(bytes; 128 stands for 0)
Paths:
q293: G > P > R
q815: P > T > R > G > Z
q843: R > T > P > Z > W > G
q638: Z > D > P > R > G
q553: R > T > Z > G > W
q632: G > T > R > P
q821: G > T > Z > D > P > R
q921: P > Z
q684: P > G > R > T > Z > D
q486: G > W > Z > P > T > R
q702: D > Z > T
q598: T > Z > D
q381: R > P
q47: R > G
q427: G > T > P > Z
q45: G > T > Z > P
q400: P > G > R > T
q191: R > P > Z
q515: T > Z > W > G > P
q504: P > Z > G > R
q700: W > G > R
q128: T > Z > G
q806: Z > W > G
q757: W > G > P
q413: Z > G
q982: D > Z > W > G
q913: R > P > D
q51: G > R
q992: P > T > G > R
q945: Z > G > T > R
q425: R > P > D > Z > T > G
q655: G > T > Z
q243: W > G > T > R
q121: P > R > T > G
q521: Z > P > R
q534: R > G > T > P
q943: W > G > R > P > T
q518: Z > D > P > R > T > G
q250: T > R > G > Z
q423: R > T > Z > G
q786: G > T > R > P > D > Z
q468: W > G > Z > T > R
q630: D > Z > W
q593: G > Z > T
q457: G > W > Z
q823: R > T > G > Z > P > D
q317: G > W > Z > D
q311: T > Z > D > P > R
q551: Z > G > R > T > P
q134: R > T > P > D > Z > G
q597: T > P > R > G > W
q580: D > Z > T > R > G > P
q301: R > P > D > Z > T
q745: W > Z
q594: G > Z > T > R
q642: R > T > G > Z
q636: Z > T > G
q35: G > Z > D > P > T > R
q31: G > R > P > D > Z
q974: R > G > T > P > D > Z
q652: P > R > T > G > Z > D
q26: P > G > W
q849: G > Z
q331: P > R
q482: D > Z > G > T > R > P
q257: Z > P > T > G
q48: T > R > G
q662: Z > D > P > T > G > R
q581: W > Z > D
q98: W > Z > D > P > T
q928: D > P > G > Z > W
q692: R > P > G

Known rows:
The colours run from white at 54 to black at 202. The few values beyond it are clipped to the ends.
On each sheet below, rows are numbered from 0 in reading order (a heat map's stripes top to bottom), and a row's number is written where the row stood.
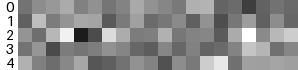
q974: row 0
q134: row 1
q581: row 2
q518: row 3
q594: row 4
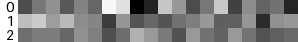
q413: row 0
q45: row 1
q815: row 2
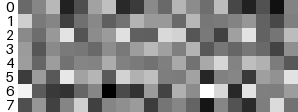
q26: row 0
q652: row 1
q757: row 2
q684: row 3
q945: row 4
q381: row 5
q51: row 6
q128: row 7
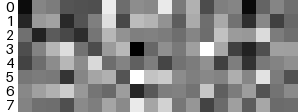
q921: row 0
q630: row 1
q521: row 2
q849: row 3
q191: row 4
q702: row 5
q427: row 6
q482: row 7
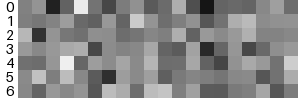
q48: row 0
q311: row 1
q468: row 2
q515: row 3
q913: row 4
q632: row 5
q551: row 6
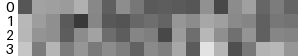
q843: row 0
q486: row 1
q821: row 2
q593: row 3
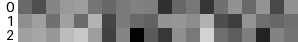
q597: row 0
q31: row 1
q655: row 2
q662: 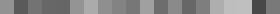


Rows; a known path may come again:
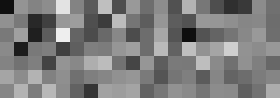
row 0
q47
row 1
q992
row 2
q48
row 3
q700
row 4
q257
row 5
q823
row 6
q632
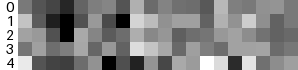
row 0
q504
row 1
q331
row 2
q121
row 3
q580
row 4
q51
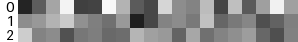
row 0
q745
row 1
q427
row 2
q652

